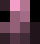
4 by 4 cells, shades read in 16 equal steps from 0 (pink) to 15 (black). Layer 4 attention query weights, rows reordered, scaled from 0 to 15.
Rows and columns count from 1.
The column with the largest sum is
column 4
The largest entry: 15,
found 3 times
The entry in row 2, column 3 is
5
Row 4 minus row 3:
4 4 2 0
